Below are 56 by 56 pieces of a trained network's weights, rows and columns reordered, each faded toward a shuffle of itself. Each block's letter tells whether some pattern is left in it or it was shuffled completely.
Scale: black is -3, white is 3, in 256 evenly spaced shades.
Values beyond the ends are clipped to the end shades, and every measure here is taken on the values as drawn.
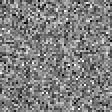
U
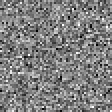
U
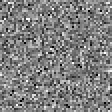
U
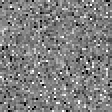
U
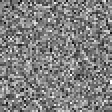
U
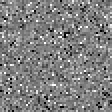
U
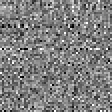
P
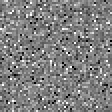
U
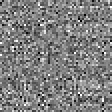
P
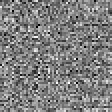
P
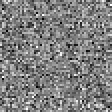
P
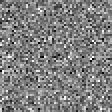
P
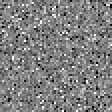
U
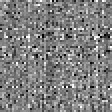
P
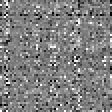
P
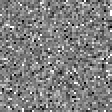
U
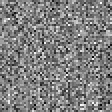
P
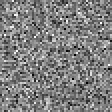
U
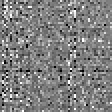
P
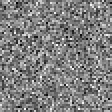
U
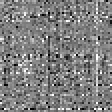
P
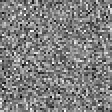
U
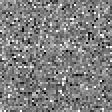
U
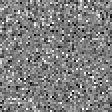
U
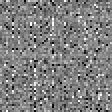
P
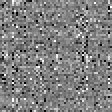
P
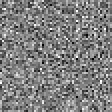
P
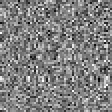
P
